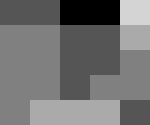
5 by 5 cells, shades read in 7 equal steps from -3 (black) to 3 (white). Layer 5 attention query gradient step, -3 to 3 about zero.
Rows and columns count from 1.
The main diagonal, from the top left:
-1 0 -1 0 -1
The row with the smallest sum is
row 1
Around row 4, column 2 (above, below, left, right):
0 1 0 -1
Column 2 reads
-1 0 0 0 1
